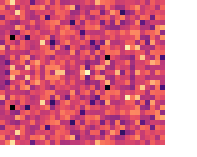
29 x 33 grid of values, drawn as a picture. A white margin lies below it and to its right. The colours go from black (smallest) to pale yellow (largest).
Odd rows or columns: none. Average level on the scale: 60%. Grain: fine. Stripes: none. Mirror symmetry: top to bottom.
